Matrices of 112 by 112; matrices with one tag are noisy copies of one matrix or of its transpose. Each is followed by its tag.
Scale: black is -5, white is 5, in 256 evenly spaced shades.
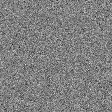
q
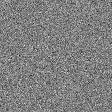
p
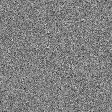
p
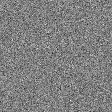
p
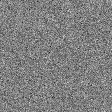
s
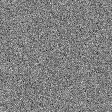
s
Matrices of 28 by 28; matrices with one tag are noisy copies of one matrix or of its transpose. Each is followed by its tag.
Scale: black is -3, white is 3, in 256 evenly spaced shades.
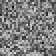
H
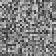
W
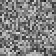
H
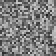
H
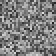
H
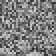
H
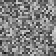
H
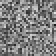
W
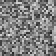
H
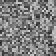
H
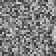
H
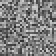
W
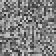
W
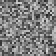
H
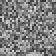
H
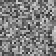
H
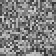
H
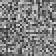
W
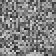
H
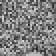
H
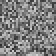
H
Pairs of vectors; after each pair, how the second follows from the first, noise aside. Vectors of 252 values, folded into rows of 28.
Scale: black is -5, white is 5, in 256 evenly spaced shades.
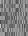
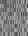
wrapped around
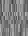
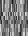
scaled up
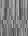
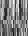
scaled up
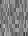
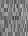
wrapped around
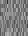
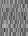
wrapped around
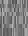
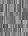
wrapped around
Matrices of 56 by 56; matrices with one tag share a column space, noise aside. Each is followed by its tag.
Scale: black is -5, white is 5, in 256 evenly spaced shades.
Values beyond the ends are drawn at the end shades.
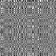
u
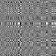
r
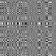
r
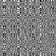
u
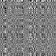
u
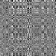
u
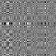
r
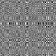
r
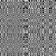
u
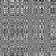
u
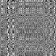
u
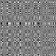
r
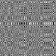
r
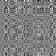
u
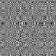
r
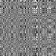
u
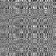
u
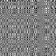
u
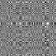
r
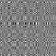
r
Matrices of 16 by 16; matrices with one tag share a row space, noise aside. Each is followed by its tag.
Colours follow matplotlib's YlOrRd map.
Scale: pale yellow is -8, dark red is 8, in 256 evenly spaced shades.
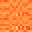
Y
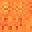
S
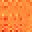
S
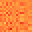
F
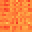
Y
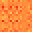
S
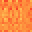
S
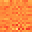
Y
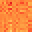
F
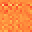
S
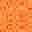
F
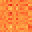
F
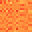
F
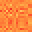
F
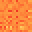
F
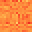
Y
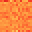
Y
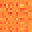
F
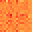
F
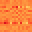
Y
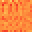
S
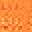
S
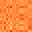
F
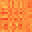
S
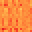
S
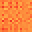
S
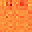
F
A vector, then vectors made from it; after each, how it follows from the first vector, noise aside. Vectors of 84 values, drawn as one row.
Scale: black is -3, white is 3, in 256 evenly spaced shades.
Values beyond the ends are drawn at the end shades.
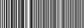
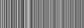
shrunk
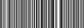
wrapped around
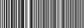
copied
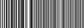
copied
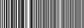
copied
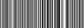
wrapped around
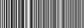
copied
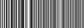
copied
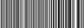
wrapped around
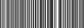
wrapped around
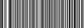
wrapped around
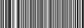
wrapped around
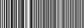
copied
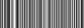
wrapped around
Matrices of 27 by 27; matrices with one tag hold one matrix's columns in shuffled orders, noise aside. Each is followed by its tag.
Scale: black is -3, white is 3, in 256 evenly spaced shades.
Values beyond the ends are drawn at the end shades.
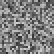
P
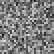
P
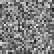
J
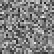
J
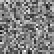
J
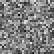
J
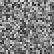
J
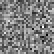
P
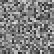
J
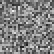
P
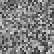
P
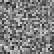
P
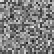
J
